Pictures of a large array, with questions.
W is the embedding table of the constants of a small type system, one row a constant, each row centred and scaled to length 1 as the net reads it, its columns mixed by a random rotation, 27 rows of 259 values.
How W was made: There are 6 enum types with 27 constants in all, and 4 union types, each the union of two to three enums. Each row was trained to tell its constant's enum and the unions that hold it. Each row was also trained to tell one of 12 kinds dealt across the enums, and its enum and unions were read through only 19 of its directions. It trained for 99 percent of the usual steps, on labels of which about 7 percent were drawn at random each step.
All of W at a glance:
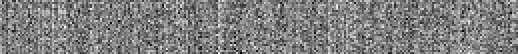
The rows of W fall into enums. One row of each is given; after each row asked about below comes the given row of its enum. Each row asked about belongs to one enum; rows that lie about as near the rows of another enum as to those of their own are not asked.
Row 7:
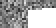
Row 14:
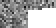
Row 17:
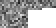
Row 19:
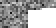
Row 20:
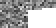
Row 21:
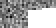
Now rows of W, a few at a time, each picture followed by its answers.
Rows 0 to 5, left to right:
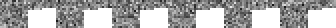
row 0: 7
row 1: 17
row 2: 19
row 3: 19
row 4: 21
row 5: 7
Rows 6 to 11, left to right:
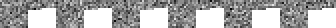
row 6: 19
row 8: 20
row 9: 19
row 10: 17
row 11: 17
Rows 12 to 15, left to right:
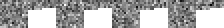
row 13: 7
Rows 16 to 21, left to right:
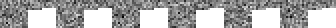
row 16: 21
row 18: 21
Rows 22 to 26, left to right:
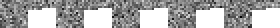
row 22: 14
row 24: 21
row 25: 17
